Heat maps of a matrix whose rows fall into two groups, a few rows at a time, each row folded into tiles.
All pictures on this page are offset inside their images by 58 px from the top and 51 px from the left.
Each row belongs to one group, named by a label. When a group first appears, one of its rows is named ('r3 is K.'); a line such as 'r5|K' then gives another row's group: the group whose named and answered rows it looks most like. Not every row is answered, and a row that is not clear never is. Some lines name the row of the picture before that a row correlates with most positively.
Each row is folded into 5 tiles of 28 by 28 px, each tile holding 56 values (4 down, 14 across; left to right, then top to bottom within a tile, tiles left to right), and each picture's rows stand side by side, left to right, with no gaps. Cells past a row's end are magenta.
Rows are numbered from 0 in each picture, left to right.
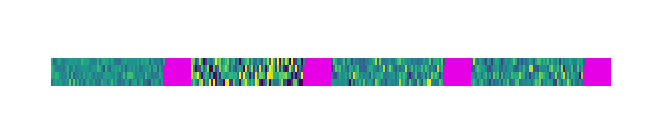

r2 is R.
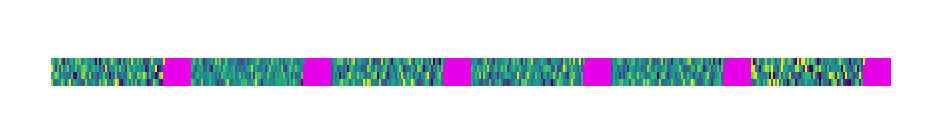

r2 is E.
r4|E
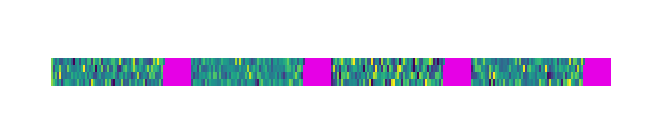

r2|E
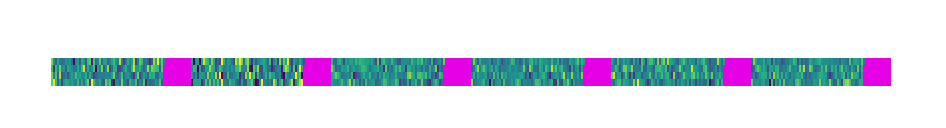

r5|R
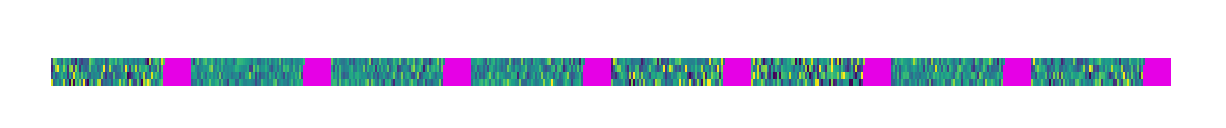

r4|R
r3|E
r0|R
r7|R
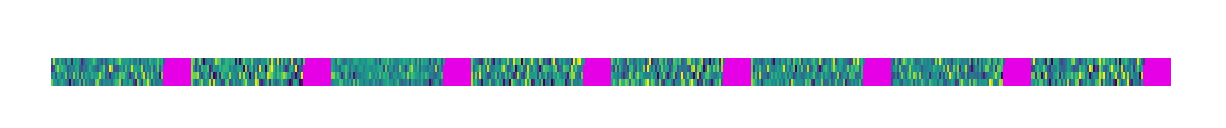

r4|E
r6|R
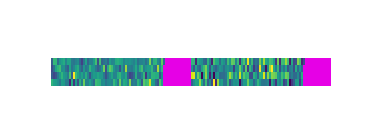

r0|R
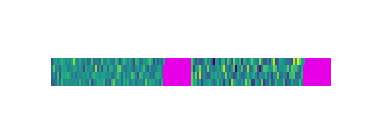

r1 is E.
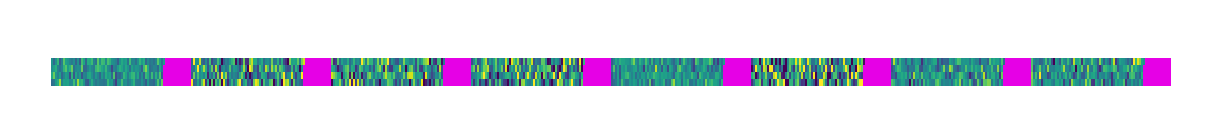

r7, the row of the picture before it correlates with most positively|1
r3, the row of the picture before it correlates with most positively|0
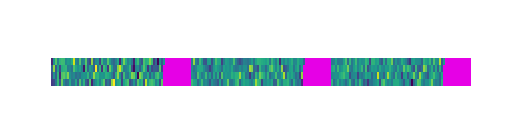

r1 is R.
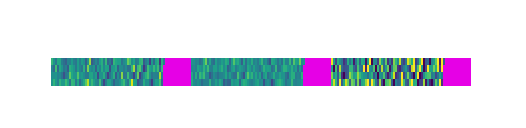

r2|E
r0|E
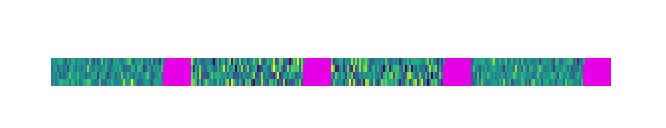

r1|E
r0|E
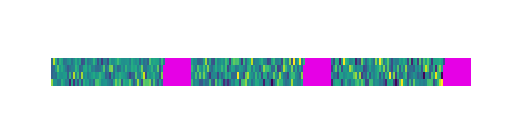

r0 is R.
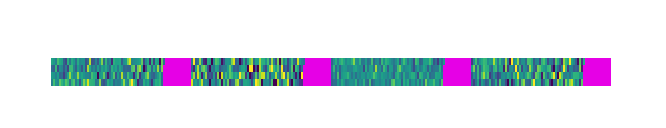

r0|E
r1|R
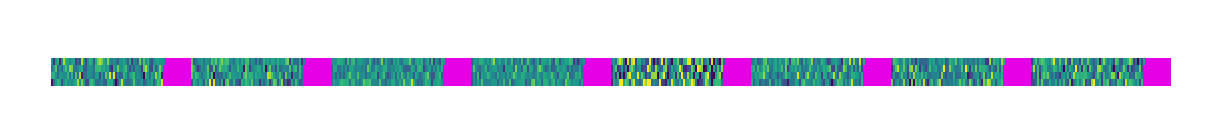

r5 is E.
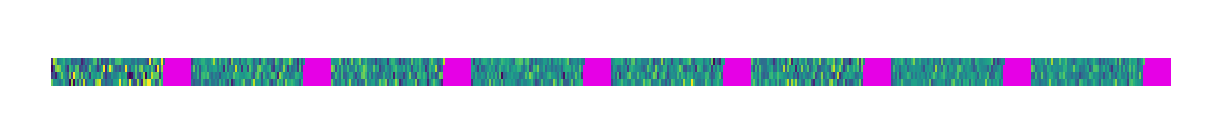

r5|E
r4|E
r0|R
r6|E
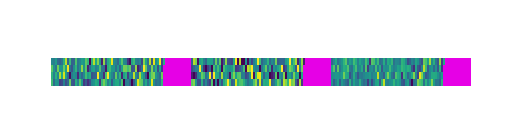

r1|R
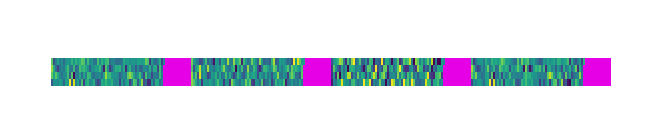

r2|E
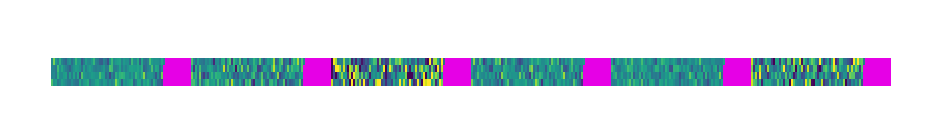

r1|E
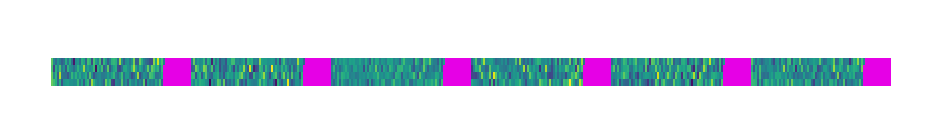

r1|R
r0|E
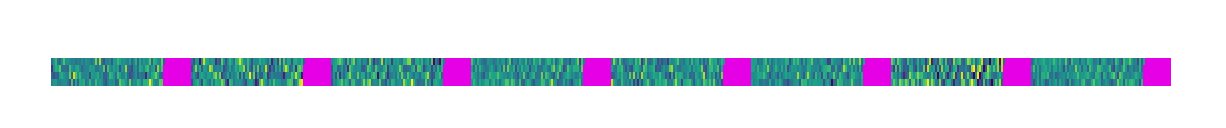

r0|R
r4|R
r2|E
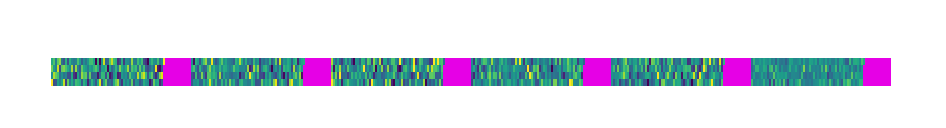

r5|R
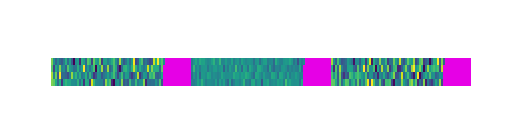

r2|E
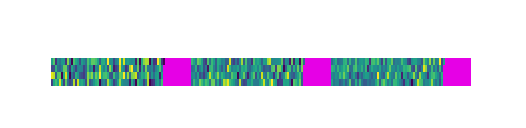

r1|E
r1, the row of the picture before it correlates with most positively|2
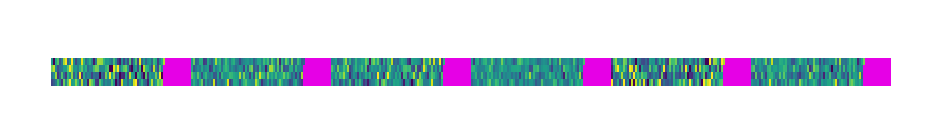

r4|R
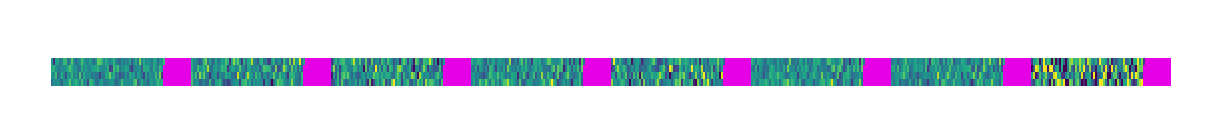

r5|E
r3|E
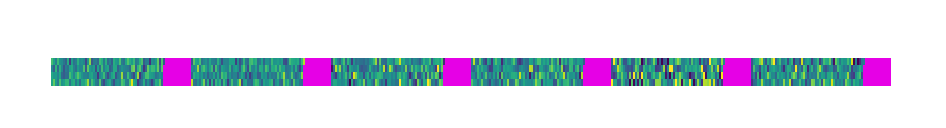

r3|R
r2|R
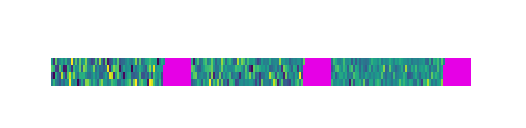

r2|R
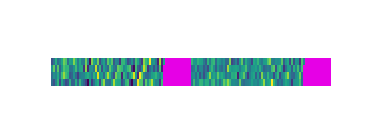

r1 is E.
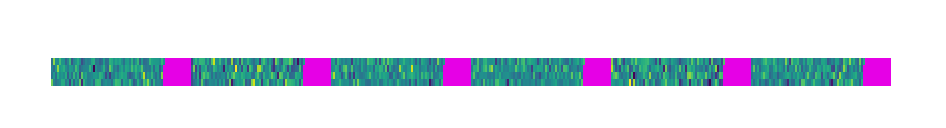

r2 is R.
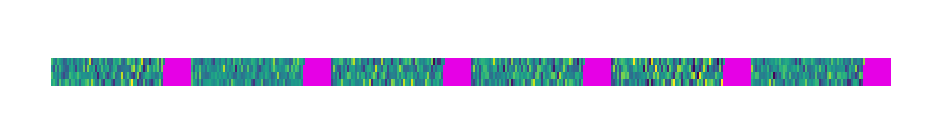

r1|E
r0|E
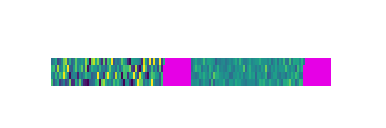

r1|R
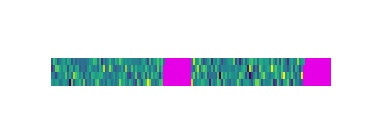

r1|R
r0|R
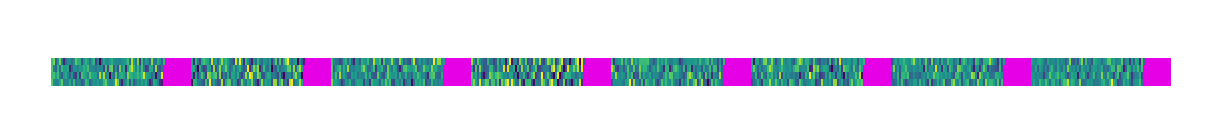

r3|E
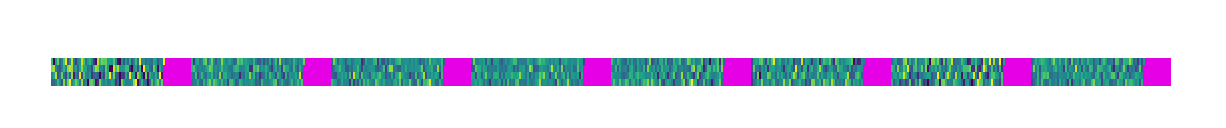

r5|E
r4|E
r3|R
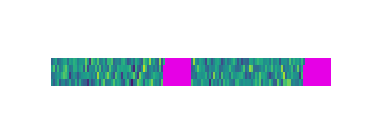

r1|R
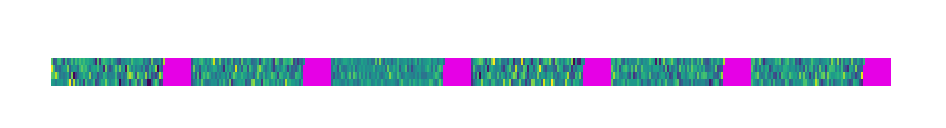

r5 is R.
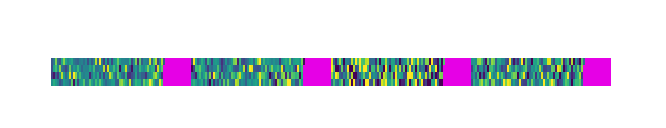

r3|E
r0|R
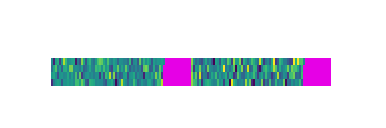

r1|E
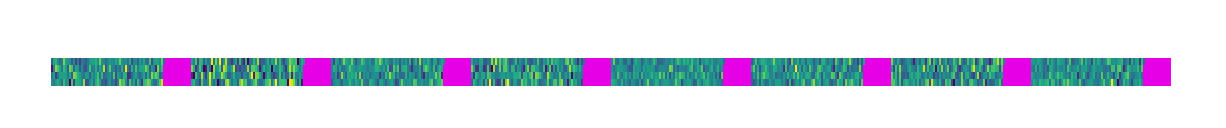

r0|R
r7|E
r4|R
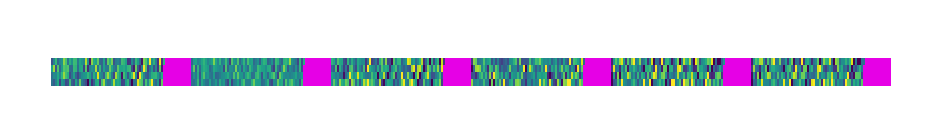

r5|E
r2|E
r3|R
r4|E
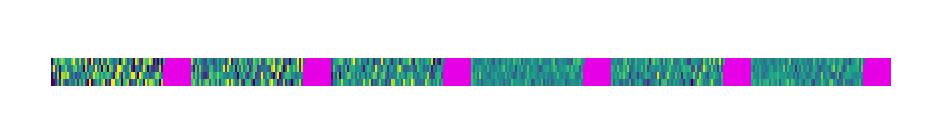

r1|E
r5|E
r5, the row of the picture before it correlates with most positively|2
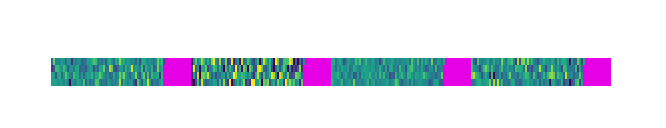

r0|R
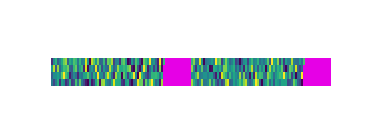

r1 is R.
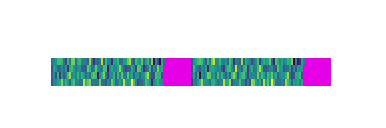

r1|E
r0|E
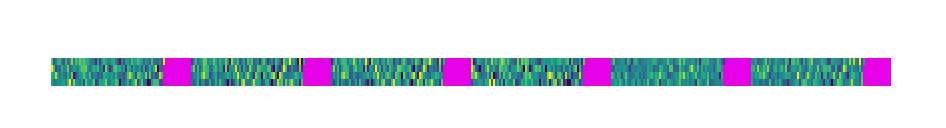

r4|R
